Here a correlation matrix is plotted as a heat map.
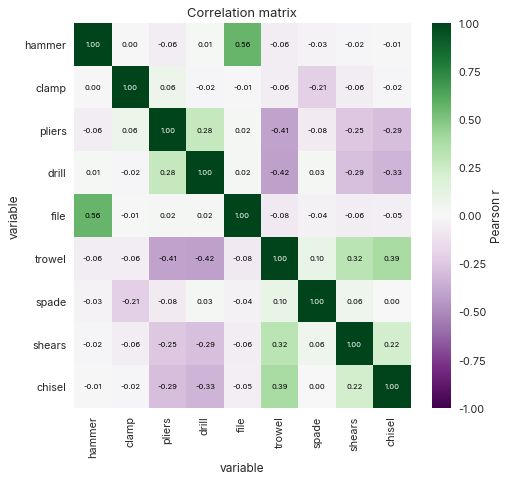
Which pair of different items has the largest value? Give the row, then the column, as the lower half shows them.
file, hammer
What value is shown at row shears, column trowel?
0.32
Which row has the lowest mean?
pliers
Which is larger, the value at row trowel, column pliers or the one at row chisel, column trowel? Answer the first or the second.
the second
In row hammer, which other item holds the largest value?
file
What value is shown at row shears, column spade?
0.06
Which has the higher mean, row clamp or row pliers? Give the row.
clamp
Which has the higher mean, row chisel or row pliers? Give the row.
chisel
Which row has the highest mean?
hammer
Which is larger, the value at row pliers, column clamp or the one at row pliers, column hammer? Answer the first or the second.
the first
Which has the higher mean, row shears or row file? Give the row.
file
